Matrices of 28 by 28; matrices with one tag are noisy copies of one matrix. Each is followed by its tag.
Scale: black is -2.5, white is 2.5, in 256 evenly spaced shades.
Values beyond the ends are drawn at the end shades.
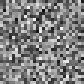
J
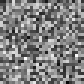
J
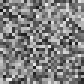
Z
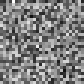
J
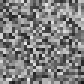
Z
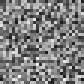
J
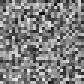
J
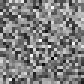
Z
